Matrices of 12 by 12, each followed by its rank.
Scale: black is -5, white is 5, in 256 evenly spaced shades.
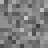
full rank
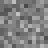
full rank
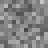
full rank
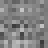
two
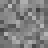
full rank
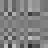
one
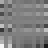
one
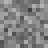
full rank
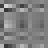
one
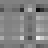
one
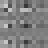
two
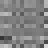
two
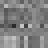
two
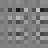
one
